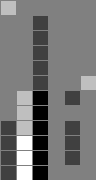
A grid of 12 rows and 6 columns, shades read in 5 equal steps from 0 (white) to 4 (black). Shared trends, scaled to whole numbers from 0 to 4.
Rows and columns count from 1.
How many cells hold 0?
3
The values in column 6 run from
1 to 2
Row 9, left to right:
3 1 4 2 3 2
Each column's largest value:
3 2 4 2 3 2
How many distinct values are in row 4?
2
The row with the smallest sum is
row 1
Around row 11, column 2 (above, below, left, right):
0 0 3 4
